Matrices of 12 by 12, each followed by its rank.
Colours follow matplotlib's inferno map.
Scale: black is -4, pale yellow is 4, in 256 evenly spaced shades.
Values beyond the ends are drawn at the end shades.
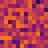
full rank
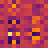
two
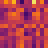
two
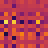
two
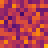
full rank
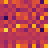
two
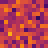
full rank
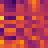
two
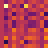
two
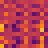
two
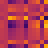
one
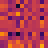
two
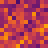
full rank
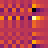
one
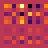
one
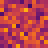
full rank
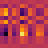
one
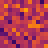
full rank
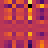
one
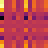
one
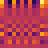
one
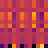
one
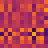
two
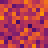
full rank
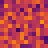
full rank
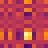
one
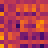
two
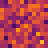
full rank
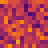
full rank
